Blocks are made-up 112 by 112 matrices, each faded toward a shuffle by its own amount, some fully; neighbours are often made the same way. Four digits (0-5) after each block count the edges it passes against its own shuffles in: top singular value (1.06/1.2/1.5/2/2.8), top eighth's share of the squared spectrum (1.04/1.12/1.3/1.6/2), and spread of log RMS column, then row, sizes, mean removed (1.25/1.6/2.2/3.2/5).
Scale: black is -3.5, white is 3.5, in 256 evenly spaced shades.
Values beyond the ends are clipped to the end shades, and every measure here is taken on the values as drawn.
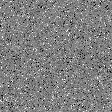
0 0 0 0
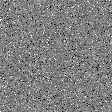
1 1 0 0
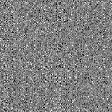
4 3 2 2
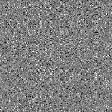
4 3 2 2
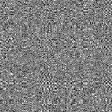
5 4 3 3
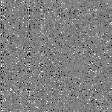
4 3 2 2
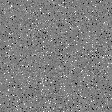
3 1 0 0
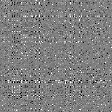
5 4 3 3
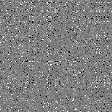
4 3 2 2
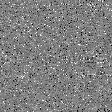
3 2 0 1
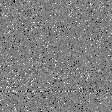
3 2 0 1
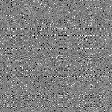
5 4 2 3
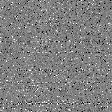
4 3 0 2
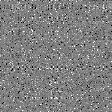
4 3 2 2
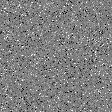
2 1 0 0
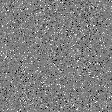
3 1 0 0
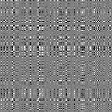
5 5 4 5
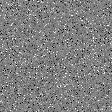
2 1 0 0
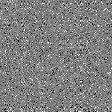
4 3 2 1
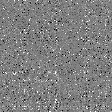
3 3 2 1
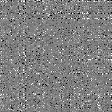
4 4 2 3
